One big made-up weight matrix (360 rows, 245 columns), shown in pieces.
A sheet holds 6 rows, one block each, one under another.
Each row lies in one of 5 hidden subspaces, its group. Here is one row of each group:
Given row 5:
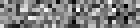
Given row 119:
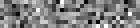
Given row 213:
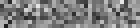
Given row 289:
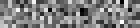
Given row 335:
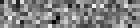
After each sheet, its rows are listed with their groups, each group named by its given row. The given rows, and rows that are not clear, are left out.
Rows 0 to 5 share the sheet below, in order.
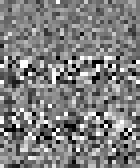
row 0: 119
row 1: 119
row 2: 5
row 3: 289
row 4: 335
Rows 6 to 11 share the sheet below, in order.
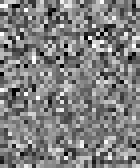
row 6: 119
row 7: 5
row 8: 119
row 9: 119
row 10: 119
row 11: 5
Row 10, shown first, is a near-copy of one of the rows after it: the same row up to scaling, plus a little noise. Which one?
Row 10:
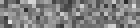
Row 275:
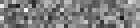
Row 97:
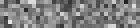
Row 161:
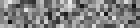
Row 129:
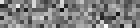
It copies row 97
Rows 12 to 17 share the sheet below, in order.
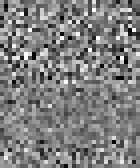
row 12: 213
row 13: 5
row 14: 289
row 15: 289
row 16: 119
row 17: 289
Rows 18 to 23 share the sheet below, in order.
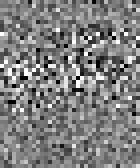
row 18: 5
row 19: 5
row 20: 213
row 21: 289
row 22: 5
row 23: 5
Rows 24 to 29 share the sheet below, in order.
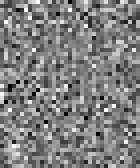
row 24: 335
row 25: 5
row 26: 5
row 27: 335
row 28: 335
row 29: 119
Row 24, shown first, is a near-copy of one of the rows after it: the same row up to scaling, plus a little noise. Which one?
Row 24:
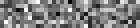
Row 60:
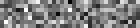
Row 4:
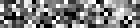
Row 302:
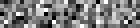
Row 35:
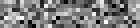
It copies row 60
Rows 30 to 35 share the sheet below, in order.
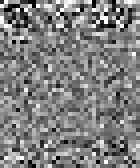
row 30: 119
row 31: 335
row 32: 213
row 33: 5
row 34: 213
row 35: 335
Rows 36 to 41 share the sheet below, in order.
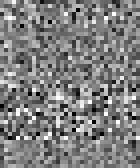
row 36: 289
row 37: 289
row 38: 289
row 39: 5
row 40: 5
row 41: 119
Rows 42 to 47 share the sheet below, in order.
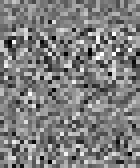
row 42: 289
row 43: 213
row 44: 119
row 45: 5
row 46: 213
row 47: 289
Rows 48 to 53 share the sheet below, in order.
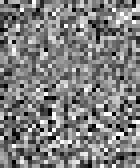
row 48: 5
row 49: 213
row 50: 289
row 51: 335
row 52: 213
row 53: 213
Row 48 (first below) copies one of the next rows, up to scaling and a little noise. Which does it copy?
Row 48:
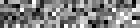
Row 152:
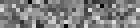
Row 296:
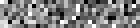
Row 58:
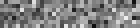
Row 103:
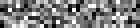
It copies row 58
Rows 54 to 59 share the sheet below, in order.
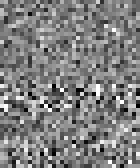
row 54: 335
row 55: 289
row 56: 5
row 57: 213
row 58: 5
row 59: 213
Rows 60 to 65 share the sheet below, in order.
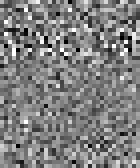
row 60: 335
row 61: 213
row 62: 335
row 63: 119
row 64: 335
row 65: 5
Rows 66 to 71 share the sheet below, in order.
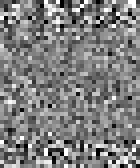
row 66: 119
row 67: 119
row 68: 5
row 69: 289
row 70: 289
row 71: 5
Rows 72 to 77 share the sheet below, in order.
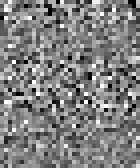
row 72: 119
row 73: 289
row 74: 5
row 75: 335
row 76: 5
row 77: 335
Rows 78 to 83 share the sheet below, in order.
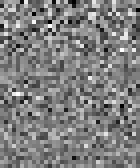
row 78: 213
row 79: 335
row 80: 5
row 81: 335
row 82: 5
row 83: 335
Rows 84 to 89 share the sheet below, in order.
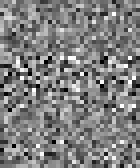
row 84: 289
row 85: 119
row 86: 335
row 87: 335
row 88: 119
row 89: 335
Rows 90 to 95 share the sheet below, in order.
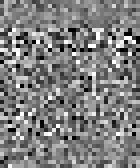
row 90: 335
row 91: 213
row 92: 213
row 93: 213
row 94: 289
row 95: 335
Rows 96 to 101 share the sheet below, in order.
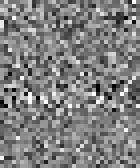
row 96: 5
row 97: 119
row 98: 335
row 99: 213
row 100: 5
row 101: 119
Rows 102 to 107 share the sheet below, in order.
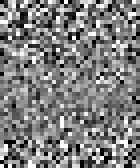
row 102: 335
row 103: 5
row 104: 119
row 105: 213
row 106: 5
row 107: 335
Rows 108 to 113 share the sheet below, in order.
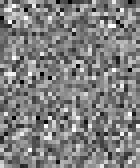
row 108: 119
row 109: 213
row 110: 289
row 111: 289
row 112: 335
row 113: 5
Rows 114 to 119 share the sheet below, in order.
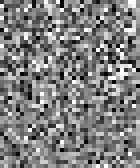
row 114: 119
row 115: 119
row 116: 213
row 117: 289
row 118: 213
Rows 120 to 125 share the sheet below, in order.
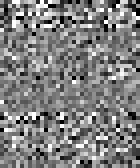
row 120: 213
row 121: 5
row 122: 213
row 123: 119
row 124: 119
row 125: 213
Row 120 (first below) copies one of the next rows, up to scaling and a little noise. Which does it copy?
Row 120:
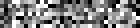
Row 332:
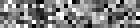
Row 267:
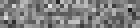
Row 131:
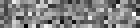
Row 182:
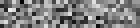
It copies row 131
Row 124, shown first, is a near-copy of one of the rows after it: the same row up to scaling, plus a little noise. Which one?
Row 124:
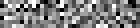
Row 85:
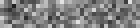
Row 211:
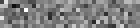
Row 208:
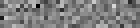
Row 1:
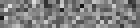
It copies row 208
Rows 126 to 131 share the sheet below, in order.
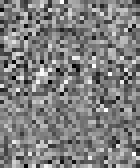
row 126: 335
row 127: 119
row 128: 213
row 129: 119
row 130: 213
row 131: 213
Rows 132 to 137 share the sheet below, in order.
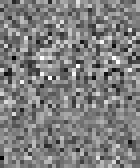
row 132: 213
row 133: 335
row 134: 289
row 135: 289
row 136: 119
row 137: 119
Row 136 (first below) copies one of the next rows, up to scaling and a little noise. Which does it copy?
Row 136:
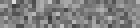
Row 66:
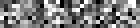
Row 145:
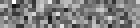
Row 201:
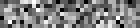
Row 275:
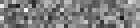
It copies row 145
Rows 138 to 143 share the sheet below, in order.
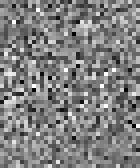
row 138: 213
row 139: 213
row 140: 289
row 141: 335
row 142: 213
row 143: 213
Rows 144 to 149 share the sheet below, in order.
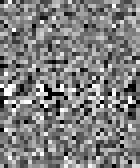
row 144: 213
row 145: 119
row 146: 335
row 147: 119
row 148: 119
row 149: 213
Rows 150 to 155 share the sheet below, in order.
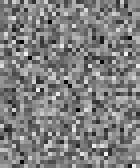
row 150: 289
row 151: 213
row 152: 5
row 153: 213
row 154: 289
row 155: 335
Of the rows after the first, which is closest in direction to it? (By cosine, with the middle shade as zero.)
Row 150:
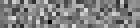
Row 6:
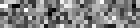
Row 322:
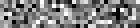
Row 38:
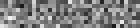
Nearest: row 6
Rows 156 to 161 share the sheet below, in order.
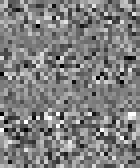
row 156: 335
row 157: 5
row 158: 119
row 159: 213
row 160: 119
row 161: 119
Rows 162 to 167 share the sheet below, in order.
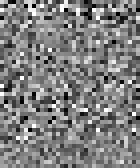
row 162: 5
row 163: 289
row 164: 335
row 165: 335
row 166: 5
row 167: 289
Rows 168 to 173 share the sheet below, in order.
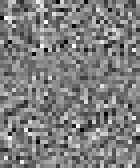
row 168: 119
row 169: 289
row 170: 289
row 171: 335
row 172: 5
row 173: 335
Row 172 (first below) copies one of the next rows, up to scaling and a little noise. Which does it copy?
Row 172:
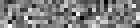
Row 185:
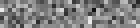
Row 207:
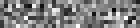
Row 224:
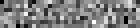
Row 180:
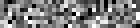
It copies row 180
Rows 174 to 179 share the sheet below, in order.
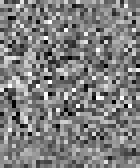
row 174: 289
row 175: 335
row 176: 213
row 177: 213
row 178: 335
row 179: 5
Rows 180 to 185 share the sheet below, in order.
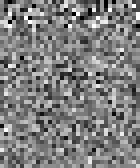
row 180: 5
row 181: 289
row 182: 213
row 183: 119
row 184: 289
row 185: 5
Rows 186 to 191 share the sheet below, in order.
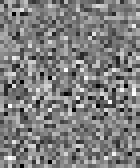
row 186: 335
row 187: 335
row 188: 289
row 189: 119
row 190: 335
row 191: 289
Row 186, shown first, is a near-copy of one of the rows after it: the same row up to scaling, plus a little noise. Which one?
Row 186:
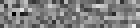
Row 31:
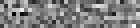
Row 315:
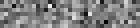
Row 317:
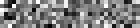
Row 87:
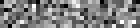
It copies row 31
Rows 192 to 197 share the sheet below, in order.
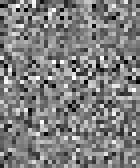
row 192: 119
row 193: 119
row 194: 5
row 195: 213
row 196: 289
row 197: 289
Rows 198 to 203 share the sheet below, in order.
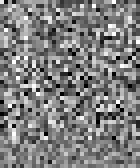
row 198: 119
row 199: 213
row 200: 213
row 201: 119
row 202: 213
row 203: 289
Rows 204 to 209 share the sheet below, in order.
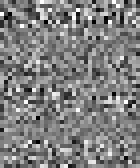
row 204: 289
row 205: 5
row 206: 213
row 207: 5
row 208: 119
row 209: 5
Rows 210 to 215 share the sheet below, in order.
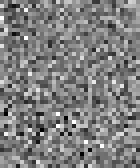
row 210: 119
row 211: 119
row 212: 5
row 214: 213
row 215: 5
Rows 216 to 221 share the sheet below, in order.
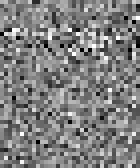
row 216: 5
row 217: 213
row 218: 335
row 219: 5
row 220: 335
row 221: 335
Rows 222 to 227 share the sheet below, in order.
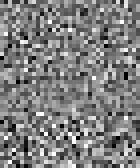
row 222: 289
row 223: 335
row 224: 5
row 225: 213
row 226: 213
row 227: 213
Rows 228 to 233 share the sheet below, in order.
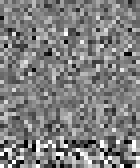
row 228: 119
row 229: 335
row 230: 5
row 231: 335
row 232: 119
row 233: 335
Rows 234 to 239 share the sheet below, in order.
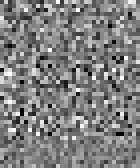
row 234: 119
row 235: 289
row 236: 289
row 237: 289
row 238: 289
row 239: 335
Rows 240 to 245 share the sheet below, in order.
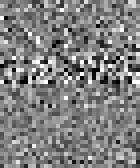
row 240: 119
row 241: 213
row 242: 213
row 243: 289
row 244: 5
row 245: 213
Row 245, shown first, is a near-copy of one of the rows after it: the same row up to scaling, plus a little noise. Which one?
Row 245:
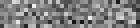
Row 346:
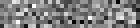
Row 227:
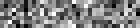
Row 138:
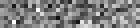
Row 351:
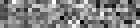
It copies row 346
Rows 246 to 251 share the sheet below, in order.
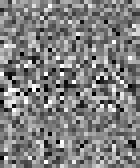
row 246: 213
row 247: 289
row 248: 119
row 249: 119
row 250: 289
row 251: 119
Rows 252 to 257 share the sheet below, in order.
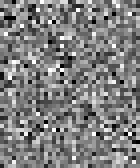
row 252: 289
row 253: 119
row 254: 119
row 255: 213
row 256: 335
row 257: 5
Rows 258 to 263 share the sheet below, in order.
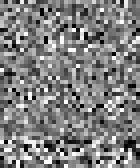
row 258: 289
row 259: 5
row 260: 289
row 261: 213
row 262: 213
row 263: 119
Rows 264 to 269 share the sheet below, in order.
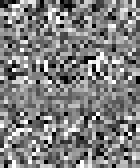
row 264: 119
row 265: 335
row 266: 213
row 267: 213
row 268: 335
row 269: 213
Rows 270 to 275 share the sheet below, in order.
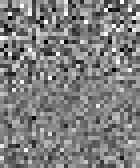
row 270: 289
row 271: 335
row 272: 289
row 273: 335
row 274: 289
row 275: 119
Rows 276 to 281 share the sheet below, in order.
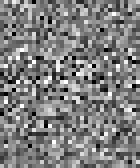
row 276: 289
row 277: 335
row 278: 5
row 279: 335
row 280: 5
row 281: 213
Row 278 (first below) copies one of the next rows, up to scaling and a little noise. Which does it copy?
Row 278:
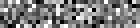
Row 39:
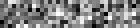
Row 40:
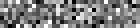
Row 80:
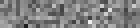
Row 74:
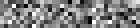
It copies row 40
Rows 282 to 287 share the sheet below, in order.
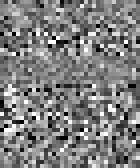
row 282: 119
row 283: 213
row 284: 213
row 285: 119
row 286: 335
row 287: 5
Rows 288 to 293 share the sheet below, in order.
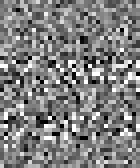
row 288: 335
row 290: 5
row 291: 213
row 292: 335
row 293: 335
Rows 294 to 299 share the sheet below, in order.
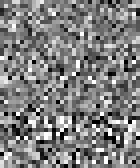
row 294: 213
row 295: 5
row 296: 5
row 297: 335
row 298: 5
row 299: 289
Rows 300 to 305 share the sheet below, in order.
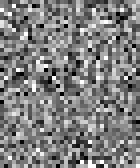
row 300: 5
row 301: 5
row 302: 335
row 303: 119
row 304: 213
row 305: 213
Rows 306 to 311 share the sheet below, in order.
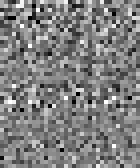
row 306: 289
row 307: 335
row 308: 5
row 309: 289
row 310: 119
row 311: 119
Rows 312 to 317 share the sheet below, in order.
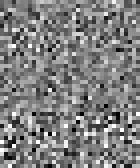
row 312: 289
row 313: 289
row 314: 335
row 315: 335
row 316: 289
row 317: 335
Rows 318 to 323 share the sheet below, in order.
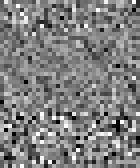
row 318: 5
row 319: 335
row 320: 5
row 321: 119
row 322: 5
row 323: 289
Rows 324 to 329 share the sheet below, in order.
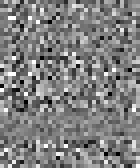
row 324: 289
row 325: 289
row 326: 289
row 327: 119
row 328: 289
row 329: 335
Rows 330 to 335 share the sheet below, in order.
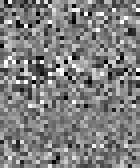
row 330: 213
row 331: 119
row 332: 213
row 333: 289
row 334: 335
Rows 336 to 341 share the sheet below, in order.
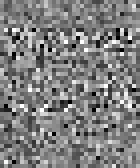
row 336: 119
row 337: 289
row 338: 119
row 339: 5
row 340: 289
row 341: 213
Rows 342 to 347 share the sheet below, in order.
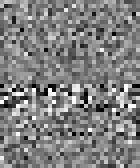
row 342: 213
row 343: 213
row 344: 119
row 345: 335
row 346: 213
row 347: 119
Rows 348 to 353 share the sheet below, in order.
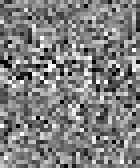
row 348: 213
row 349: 289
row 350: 119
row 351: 213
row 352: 335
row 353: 289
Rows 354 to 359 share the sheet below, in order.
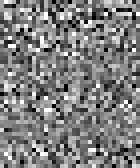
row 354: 213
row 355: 289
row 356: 289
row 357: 335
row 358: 119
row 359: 213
